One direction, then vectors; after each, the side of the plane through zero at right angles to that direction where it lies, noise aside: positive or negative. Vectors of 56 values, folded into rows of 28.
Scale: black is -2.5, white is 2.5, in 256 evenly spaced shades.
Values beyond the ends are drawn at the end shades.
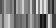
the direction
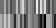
positive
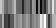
negative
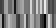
positive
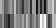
negative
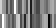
negative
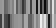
negative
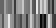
positive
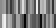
positive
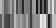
negative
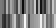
negative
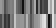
negative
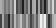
negative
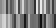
positive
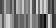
positive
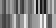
negative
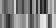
negative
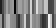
positive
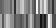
positive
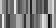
negative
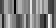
positive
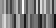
positive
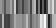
negative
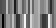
positive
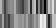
negative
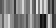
positive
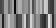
positive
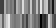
positive
